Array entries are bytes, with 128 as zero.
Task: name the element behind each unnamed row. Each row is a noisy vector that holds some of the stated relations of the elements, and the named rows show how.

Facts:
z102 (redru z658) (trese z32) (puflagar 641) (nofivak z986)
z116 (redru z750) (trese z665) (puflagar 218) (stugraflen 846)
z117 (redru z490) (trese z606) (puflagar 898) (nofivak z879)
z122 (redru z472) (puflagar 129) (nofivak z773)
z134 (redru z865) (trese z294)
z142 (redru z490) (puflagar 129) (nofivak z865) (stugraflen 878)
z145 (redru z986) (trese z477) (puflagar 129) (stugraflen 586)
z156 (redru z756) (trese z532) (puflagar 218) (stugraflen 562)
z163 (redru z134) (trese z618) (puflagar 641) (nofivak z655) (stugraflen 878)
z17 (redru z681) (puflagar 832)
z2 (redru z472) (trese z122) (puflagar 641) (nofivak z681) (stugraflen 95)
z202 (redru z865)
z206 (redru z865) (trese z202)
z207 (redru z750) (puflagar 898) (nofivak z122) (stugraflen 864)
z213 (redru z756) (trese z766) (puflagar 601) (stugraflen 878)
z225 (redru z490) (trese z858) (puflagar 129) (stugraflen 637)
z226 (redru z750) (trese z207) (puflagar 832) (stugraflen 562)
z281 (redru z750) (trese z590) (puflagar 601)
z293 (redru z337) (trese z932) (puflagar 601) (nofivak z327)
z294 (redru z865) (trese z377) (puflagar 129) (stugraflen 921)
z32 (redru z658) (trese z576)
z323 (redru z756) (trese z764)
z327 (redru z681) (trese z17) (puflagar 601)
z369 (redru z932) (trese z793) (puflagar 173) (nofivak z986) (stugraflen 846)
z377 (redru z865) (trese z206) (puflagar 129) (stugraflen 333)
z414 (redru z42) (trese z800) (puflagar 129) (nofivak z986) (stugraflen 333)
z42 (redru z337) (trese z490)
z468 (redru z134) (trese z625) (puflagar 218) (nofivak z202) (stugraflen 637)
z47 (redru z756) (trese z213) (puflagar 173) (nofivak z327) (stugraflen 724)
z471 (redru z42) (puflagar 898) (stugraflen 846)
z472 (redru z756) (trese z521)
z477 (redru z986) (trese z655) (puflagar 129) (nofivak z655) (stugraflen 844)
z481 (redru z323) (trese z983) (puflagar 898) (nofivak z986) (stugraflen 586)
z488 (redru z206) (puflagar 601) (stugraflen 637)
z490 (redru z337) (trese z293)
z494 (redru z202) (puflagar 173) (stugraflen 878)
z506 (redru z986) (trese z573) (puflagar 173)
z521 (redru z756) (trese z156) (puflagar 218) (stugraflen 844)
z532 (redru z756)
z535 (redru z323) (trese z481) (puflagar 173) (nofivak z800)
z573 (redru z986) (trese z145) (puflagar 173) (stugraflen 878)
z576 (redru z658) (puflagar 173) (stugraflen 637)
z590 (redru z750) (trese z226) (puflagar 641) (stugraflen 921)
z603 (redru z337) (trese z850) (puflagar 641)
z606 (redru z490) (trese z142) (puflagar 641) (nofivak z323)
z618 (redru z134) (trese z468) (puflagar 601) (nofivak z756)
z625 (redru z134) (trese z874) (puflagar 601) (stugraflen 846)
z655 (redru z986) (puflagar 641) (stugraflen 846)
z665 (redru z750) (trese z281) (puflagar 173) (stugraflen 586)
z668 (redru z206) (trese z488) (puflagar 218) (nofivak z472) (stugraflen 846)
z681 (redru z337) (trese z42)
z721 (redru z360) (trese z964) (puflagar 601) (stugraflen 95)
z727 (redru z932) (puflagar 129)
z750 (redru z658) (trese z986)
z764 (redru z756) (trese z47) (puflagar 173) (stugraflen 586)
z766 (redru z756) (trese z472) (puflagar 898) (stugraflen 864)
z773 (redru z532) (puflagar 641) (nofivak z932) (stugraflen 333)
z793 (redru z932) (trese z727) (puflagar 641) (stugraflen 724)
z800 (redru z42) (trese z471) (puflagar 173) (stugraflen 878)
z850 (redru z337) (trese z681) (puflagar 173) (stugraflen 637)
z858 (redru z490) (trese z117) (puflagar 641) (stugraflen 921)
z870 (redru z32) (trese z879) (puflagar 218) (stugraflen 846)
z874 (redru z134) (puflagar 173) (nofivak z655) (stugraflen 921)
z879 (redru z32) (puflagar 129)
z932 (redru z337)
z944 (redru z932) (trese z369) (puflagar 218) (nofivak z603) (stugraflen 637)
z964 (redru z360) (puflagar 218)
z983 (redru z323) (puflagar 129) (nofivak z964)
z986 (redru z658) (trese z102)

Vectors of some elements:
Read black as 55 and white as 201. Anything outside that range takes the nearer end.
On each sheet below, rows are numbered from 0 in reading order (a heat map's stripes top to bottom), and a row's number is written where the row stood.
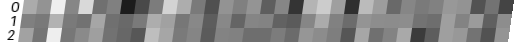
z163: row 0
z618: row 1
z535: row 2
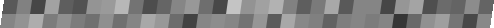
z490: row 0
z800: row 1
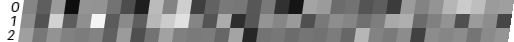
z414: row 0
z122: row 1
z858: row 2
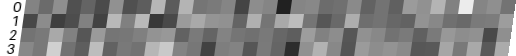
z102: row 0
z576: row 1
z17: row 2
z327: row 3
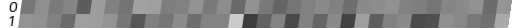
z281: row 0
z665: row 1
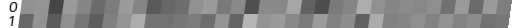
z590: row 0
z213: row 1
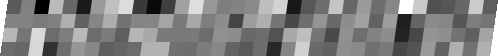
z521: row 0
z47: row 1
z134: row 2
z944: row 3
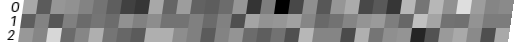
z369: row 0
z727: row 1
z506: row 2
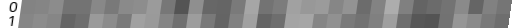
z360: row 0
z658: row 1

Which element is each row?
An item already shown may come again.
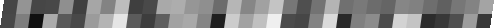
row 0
z576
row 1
z932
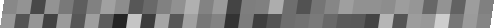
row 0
z590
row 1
z481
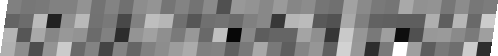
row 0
z983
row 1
z225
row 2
z2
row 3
z477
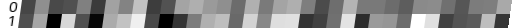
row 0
z576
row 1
z156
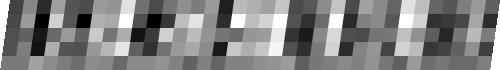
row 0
z293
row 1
z532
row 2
z207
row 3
z932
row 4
z117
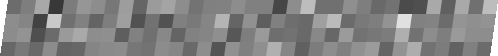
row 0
z488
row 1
z625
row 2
z145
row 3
z606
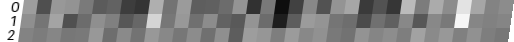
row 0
z369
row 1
z986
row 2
z983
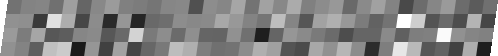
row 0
z494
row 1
z655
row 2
z986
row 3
z874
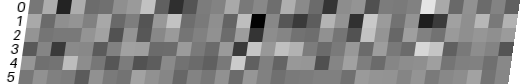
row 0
z226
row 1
z721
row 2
z294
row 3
z142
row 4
z471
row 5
z281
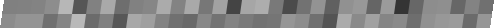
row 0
z47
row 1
z879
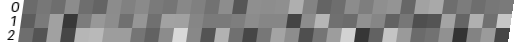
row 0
z606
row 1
z488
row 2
z773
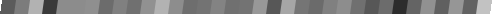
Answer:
z850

